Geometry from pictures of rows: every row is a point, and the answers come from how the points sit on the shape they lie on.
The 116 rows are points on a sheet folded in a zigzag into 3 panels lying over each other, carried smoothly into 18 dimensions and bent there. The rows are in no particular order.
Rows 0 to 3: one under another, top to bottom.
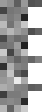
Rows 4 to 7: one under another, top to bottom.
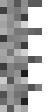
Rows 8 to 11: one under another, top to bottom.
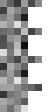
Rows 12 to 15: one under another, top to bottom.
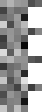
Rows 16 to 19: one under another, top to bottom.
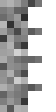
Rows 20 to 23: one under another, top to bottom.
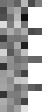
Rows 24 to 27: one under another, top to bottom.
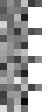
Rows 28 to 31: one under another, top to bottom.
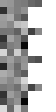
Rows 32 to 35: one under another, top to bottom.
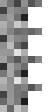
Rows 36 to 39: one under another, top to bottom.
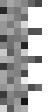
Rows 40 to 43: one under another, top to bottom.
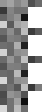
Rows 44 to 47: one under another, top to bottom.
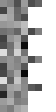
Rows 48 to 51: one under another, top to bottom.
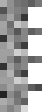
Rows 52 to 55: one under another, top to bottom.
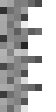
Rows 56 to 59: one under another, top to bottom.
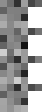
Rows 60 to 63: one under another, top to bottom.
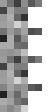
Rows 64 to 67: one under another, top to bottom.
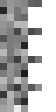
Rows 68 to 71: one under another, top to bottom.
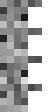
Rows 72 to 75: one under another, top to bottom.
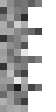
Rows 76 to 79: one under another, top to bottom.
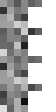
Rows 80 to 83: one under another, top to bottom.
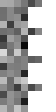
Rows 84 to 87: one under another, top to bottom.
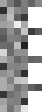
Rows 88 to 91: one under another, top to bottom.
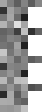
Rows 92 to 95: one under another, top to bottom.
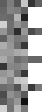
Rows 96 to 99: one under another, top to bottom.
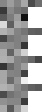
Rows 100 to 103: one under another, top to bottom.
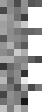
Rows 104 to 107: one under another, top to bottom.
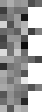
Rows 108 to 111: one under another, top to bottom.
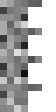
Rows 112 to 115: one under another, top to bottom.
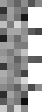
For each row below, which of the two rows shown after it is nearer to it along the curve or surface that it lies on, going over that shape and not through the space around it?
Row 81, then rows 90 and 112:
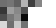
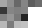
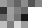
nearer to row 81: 112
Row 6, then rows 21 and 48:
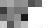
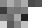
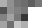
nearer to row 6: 21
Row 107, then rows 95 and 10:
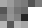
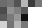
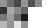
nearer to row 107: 10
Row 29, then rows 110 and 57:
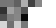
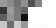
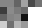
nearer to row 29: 110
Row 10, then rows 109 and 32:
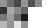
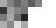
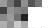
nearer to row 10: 109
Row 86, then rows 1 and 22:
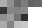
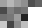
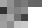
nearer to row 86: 22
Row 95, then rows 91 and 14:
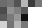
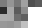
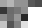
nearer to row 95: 14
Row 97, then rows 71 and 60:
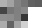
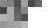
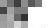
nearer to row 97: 60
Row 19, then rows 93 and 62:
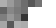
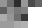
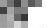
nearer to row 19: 62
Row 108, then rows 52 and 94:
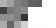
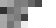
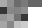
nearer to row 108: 94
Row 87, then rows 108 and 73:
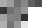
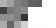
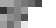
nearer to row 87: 73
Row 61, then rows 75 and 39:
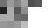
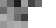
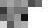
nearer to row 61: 75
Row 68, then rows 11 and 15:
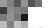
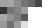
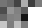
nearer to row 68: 15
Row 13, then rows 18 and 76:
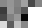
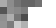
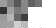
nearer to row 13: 18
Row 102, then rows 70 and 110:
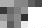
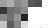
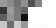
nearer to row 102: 70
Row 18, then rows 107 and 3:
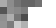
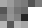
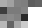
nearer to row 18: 107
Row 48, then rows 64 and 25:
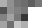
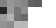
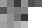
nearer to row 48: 64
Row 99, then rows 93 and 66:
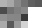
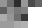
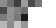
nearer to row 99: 66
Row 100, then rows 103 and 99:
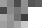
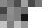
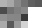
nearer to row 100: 99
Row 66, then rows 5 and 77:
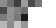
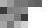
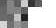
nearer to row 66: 5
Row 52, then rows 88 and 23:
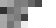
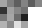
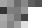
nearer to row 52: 23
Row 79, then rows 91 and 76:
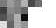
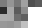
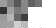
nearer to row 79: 76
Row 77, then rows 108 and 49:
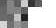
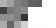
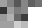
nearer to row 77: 108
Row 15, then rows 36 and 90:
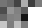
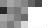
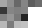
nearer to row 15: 90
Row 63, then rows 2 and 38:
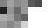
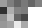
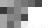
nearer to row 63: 38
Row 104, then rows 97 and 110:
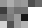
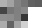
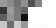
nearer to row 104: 97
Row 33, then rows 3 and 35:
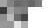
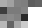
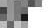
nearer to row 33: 35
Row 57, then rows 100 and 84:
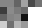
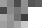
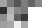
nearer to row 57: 84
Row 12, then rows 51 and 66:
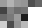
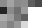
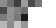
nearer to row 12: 66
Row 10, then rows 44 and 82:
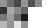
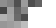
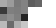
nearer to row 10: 82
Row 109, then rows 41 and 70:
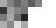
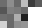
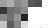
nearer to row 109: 70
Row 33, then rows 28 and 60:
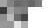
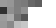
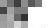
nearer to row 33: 60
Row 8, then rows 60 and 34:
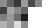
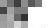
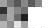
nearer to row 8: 34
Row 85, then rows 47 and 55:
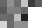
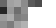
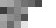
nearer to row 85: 55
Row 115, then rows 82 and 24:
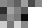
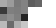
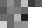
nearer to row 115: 82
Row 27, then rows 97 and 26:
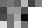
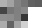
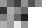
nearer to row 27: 26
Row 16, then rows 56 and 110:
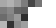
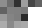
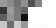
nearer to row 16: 110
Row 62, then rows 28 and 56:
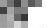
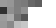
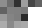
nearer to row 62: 28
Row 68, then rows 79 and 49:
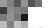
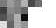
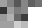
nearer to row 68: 49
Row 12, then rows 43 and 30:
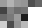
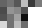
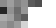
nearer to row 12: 43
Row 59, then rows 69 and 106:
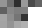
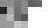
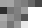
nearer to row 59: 106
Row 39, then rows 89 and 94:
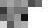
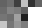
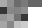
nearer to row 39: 94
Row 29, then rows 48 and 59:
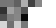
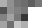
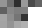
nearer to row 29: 48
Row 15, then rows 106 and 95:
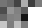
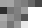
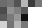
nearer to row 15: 95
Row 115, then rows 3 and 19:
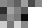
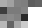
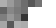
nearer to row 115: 19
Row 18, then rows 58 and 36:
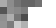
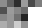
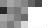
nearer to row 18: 58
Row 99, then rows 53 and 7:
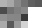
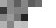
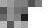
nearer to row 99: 53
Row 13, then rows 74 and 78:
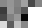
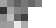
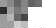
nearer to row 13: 74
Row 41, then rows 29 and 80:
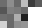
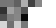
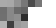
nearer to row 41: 29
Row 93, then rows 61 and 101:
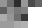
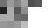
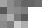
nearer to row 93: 61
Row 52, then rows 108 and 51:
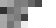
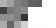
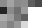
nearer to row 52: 51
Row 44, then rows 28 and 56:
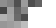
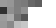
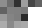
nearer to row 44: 56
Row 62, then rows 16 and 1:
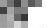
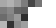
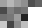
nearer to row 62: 1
